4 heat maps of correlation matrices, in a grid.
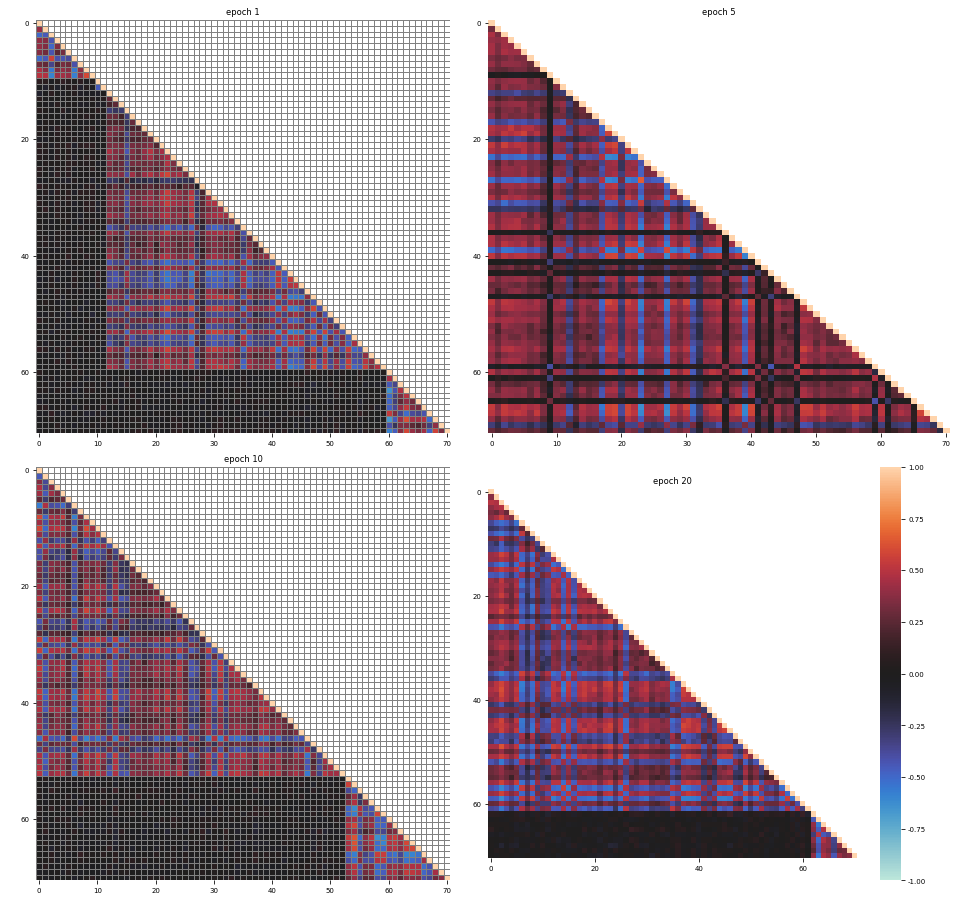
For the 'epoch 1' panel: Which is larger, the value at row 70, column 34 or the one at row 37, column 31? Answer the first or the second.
the second
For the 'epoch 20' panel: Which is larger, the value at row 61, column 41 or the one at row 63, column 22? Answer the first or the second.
the first
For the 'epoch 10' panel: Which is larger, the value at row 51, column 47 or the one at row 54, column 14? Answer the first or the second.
the first
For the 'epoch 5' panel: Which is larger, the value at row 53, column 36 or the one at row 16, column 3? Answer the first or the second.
the second
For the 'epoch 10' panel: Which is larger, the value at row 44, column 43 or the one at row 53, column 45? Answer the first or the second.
the first
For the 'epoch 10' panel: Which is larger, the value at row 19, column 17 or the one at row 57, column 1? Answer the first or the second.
the first
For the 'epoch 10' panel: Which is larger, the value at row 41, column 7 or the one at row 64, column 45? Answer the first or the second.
the first
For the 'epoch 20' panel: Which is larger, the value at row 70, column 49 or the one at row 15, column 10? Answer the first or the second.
the first
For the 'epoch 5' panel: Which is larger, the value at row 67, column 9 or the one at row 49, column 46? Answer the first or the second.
the second
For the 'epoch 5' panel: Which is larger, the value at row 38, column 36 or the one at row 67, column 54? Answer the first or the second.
the second
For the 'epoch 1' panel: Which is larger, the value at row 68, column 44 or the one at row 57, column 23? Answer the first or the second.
the second
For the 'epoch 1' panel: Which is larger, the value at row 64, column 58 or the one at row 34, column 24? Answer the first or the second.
the second
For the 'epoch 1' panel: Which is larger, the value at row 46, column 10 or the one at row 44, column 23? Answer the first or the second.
the first
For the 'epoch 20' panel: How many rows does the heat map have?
71
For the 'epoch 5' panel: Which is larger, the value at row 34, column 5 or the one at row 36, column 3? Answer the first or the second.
the first
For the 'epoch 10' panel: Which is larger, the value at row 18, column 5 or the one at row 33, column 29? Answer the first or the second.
the second
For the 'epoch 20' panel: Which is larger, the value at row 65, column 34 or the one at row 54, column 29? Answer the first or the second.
the second
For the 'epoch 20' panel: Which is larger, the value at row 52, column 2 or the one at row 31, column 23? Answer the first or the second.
the second
